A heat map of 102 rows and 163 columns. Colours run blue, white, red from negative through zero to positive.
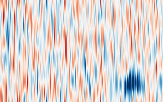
Grain: streaks running down. Ninth with the lowest average: bottom right. Mirror symmetry: none. Slope: none. Dips: one, in the bottom right.
